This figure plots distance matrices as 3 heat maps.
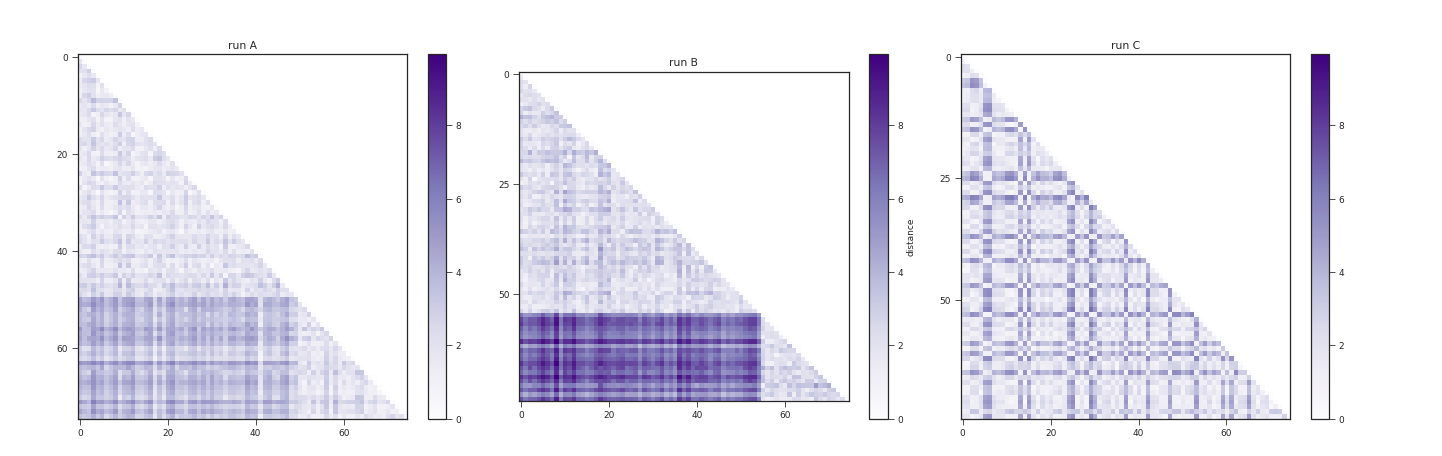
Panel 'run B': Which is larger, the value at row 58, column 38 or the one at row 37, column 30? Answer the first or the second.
the first
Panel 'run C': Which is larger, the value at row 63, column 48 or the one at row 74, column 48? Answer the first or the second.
the first
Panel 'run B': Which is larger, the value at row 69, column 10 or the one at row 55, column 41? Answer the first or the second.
the first
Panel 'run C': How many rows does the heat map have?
75
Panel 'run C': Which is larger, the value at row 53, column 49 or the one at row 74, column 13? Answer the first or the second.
the first
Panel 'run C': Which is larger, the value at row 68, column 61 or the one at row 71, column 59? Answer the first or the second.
the second
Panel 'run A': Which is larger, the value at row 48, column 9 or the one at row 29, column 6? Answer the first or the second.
the first
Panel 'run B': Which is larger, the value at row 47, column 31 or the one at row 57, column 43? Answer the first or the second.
the second
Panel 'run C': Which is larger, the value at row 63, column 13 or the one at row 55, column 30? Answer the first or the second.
the second
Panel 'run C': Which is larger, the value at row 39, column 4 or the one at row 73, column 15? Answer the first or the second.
the second
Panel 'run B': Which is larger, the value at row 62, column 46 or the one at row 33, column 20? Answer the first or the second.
the first
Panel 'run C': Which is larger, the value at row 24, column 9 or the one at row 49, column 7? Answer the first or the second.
the first
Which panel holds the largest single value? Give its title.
run B
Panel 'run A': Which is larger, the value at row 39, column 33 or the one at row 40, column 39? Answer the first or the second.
the first
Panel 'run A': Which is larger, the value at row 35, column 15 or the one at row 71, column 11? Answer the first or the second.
the second
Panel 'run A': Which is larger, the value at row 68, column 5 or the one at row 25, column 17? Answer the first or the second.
the first
